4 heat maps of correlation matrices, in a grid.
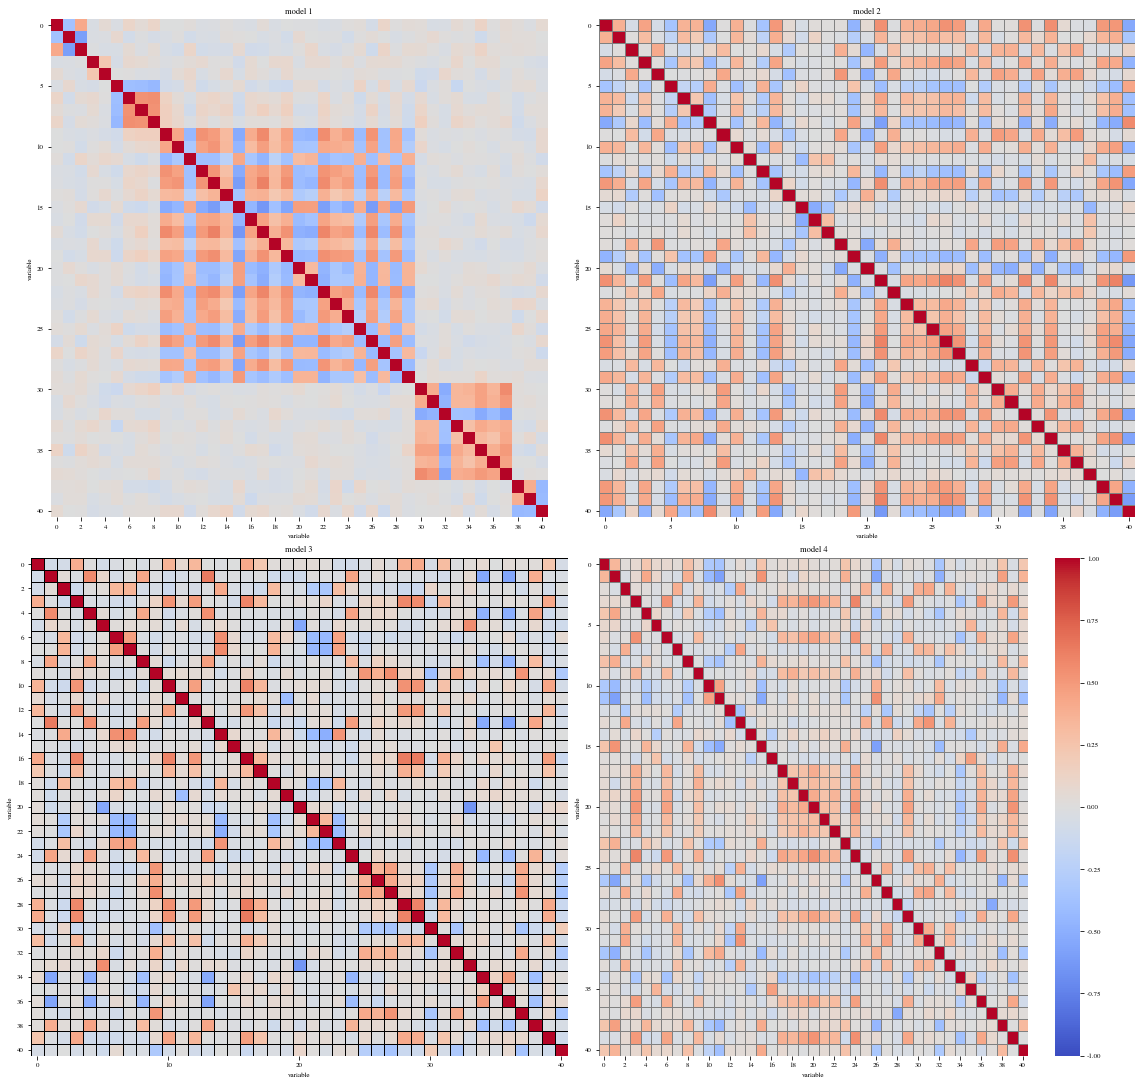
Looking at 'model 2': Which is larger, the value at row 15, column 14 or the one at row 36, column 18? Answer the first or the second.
the second
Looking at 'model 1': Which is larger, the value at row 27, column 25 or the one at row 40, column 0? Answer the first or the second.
the first
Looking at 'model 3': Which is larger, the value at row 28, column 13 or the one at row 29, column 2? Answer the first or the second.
the first
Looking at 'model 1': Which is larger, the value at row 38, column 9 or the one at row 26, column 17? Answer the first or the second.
the second
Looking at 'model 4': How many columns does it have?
41
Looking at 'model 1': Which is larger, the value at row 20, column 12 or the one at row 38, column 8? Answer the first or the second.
the second
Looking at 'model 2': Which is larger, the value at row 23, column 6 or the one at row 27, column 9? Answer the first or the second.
the first
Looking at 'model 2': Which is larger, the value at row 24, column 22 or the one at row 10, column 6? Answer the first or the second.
the second
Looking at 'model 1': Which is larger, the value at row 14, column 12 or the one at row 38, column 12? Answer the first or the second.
the first
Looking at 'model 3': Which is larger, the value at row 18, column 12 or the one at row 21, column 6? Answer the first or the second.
the first
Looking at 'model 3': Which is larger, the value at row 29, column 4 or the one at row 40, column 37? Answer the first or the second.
the first
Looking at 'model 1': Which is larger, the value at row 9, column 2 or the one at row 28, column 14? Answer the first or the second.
the second
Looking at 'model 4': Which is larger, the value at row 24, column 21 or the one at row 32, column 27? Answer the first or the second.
the first
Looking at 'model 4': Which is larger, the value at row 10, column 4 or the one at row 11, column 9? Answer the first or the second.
the second
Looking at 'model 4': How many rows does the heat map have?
41
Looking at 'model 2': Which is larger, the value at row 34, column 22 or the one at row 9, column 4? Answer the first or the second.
the second
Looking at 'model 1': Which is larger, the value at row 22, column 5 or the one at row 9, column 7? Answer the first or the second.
the second
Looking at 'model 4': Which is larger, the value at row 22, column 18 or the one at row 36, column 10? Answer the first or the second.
the first
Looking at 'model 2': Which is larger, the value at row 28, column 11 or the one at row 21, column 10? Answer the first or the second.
the second
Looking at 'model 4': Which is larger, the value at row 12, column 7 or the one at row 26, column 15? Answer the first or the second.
the first
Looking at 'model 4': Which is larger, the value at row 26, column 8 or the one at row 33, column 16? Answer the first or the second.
the second
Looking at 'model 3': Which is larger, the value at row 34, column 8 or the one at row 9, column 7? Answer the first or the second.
the second
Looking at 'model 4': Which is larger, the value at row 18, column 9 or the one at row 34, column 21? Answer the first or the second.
the first
